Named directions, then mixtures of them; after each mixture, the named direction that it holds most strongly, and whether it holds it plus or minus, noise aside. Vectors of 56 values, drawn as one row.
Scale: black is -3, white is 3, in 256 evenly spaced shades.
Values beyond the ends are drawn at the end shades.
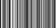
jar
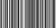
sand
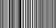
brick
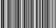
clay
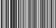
jar, minus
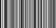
clay, minus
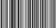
sand, plus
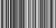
jar, minus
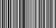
sand, minus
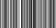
brick, minus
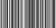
sand, plus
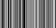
sand, minus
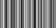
clay, minus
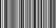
clay, minus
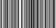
sand, plus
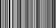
jar, plus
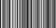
jar, plus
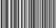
brick, minus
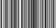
sand, plus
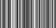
jar, plus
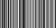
sand, minus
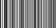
clay, minus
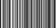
jar, plus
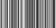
sand, plus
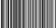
jar, minus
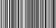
sand, plus
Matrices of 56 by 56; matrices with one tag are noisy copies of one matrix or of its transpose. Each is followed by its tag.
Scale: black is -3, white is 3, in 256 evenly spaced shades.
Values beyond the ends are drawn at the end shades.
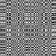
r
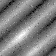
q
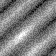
q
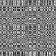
r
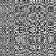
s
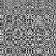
s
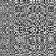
s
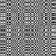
r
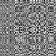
s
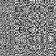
s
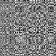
s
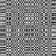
r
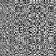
s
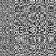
s
